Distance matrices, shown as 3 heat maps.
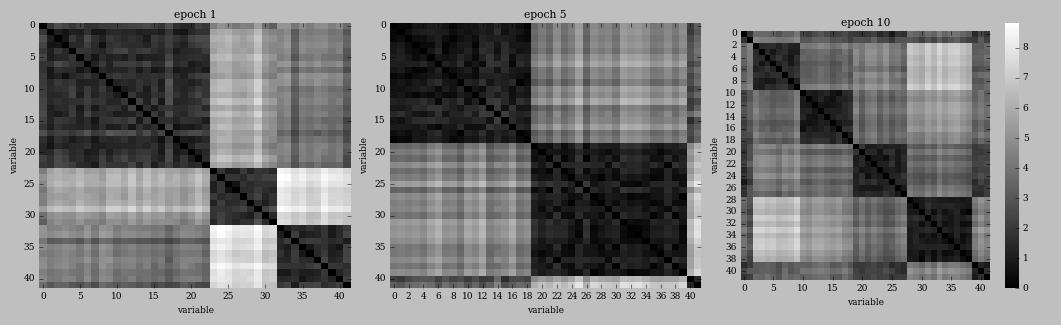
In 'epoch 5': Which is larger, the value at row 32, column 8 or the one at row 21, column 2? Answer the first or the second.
the first
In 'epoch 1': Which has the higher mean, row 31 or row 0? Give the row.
31
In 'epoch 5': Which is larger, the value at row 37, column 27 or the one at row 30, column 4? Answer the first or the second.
the second
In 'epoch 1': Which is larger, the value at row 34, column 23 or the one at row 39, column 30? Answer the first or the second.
the first
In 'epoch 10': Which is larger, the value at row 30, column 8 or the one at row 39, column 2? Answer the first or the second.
the first
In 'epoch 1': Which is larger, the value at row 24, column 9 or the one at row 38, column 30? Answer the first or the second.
the second
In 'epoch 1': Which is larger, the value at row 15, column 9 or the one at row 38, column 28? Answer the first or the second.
the second
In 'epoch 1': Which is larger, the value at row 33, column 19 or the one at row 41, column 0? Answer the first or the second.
the first
